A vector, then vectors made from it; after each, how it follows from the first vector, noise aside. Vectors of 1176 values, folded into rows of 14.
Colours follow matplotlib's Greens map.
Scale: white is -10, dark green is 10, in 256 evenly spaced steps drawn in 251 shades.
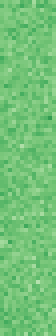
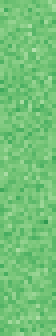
wrapped around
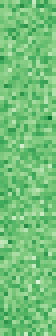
scaled up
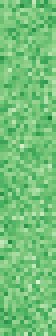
scaled up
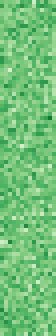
scaled up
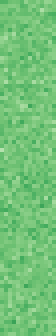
wrapped around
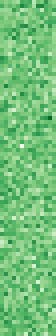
scaled up
